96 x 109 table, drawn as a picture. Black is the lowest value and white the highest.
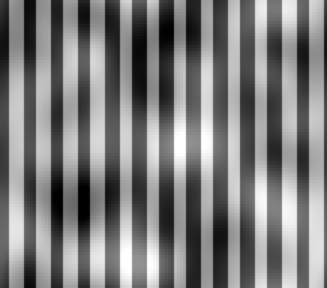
The ninth with the highest average is the bottom right. No lone cell stands out from its neighbours. Stripes running up and down repeat 12 times from left to right. Overall the values sit about 50% of the way up the scale.
